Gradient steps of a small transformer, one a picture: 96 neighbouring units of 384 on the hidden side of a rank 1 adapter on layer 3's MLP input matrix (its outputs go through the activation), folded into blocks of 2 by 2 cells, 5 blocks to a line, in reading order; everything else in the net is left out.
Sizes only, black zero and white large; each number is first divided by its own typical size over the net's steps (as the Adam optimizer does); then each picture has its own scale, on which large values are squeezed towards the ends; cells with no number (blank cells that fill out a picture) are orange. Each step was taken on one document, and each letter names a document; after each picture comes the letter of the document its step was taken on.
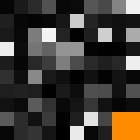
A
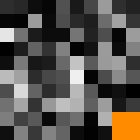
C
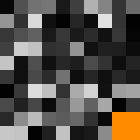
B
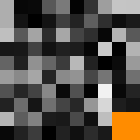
C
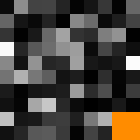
A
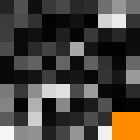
B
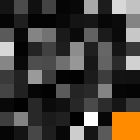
A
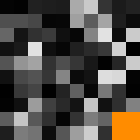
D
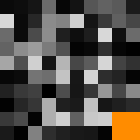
D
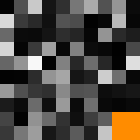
B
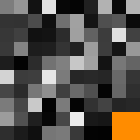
C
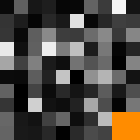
A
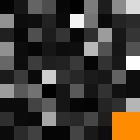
A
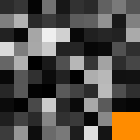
D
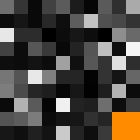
C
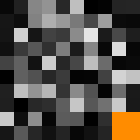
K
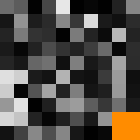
C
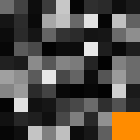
C
